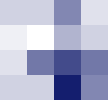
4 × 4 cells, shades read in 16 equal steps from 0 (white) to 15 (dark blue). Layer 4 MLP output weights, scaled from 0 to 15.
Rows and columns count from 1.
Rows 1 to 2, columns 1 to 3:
3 3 8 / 1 0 5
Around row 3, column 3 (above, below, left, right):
5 15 9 9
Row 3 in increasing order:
2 9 9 12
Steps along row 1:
same up down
